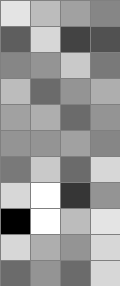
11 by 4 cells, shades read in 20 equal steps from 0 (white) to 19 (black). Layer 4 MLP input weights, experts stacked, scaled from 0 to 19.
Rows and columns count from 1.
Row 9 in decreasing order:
19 5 2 0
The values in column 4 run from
2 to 13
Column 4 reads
9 13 10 6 8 9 3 8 2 3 3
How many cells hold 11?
5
